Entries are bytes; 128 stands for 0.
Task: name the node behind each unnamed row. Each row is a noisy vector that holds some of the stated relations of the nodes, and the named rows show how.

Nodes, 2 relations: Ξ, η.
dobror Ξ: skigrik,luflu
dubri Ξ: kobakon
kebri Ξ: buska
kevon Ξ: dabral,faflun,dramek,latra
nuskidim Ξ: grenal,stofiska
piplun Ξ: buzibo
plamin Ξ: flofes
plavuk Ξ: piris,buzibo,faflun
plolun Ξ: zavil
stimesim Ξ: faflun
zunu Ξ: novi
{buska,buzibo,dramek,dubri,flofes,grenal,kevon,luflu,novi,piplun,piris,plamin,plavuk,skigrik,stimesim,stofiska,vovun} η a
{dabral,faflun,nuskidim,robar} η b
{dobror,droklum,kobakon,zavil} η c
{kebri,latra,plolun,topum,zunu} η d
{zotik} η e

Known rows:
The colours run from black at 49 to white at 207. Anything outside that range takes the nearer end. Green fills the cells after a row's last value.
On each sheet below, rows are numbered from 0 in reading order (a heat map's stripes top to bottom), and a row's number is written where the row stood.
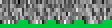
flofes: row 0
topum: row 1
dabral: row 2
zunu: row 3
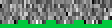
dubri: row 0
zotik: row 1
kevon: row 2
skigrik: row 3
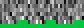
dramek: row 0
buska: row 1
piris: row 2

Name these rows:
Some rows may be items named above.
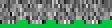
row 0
stimesim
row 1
kobakon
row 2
zotik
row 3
droklum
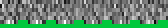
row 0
kebri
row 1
zotik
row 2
robar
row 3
vovun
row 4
plavuk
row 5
topum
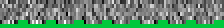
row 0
dobror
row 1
zavil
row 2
faflun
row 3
novi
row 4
nuskidim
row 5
kobakon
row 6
dramek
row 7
plavuk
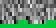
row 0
latra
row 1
plolun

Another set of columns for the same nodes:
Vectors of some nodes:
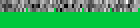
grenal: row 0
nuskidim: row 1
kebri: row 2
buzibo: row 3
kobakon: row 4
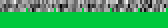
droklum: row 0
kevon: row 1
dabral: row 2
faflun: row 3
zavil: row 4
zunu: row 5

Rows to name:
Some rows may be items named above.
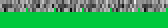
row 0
dramek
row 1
topum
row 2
novi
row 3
vovun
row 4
dubri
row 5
dramek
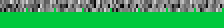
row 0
buska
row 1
zotik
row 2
nuskidim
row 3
plolun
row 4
kebri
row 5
topum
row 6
robar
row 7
latra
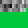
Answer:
nuskidim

